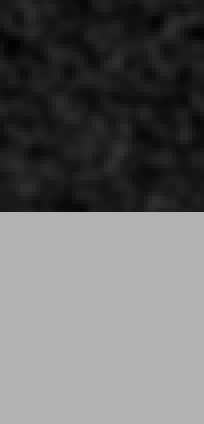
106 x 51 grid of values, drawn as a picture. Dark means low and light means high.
The table splits into 2 rows of 1 panel. Panel 1,1: very low, blotchy, faint in contrast. Panel 2,1: high, flat.
